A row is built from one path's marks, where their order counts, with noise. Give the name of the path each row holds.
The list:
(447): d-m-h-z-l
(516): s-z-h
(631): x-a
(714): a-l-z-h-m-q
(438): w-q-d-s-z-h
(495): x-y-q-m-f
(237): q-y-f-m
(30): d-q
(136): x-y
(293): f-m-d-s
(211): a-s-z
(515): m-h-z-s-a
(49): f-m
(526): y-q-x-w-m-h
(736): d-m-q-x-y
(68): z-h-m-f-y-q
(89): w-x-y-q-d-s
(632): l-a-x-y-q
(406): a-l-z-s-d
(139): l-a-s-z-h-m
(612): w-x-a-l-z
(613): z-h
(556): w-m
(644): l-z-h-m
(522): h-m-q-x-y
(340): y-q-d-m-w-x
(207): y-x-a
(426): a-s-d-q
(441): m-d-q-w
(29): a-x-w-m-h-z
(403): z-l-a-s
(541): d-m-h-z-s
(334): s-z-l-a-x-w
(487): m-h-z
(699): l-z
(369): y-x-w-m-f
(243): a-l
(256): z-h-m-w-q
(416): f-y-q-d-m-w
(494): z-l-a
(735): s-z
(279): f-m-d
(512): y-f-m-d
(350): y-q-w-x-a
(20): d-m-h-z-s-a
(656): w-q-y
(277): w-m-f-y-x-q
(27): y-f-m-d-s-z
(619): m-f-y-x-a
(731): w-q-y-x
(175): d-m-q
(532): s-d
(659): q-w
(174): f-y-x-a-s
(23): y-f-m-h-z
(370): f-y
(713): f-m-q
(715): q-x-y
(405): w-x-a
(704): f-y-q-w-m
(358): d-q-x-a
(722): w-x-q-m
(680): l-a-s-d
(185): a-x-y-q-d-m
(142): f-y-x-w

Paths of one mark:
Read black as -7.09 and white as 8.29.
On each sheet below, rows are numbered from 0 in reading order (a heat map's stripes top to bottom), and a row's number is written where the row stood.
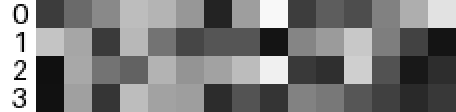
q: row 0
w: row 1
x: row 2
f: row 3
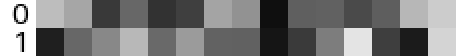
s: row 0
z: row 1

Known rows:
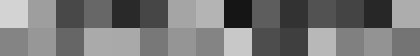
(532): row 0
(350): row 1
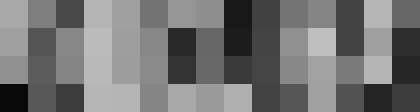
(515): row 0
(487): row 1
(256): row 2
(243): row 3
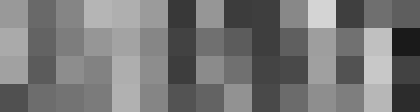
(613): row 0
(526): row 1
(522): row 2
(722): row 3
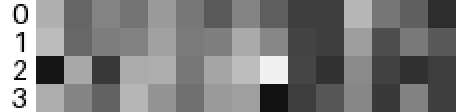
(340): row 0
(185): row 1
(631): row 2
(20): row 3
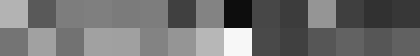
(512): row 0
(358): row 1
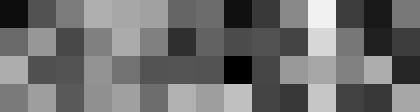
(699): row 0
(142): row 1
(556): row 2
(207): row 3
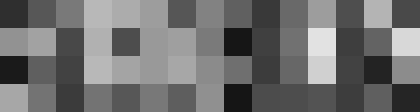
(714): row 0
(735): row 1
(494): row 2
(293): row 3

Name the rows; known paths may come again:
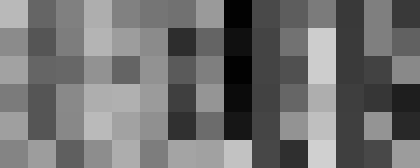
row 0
(541)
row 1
(23)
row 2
(27)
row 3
(447)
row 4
(487)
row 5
(207)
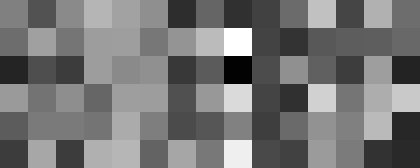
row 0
(68)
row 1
(358)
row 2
(49)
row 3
(715)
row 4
(722)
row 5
(405)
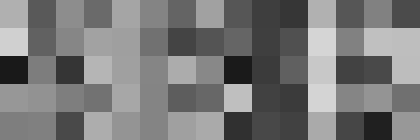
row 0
(736)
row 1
(656)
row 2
(403)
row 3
(731)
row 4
(406)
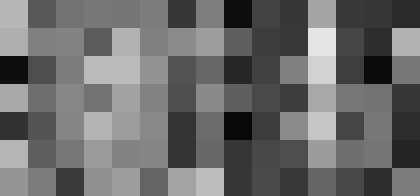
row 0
(512)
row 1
(136)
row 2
(699)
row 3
(340)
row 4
(644)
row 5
(416)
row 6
(680)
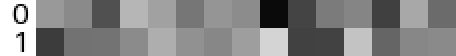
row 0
(515)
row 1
(632)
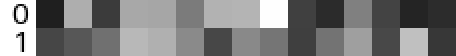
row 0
(631)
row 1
(714)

